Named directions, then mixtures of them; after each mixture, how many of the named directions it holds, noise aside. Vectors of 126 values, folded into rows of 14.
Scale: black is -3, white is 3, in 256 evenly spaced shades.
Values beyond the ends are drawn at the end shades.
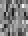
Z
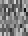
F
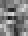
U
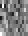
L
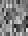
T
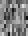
two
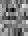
two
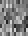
one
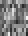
two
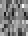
one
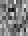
three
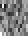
two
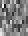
two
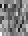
three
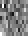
one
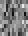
one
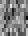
two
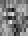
two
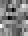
two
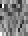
two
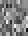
one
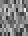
one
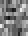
two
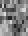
three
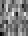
two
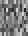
one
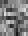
two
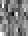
two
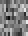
three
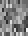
one
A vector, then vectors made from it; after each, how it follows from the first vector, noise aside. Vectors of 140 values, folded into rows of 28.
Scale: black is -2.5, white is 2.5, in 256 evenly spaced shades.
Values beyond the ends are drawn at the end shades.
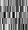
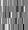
partly zeroed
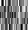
wrapped around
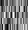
negated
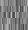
shrunk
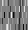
partly zeroed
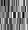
reversed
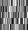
wrapped around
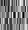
reversed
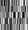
reversed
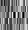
reversed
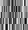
wrapped around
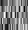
negated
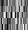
negated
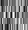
negated
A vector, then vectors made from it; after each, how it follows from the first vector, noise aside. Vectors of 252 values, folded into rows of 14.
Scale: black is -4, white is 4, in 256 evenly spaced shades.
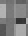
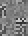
sign-scrambled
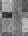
reversed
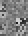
sign-scrambled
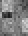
reversed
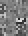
sign-scrambled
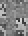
sign-scrambled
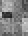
reversed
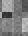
reversed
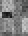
reversed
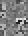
sign-scrambled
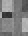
reversed
